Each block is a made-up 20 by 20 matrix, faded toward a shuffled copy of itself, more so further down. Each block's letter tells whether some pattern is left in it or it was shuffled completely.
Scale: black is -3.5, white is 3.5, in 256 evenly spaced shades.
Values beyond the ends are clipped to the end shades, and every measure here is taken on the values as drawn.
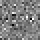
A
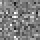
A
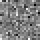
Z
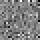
A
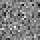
A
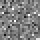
Z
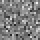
Z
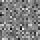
A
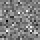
A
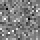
Z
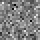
Z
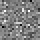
A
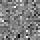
Z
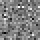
A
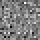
A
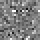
A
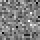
Z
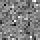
Z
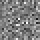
A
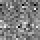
A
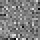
A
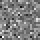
Z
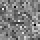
Z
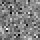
Z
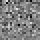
A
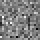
A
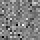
A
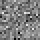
A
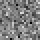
Z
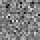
Z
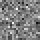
A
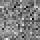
Z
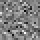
A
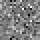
Z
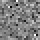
Z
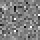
A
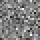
Z
